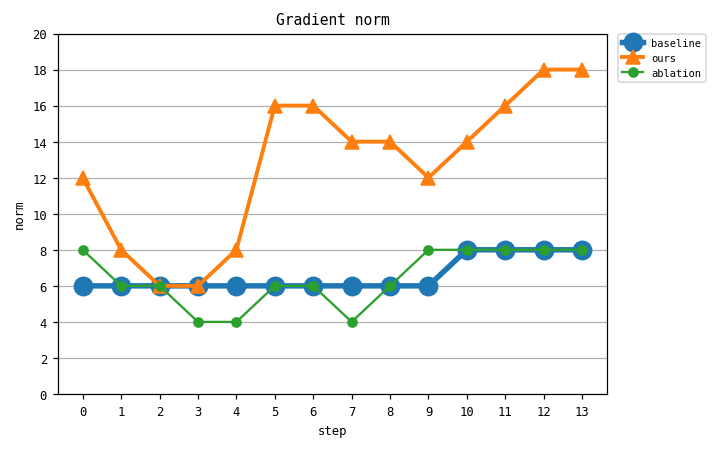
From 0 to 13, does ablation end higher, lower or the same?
the same
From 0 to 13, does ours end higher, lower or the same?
higher
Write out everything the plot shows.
Title: Gradient norm
x-axis: step, ticks 0 1 2 3 4 5 6 7 8 9 10 11 12 13
y-axis: norm, ticks 0 2 4 6 8 10 12 14 16 18 20
Legend: baseline, ours, ablation
Values:
baseline: 6 6 6 6 6 6 6 6 6 6 8 8 8 8
ours: 12 8 6 6 8 16 16 14 14 12 14 16 18 18
ablation: 8 6 6 4 4 6 6 4 6 8 8 8 8 8
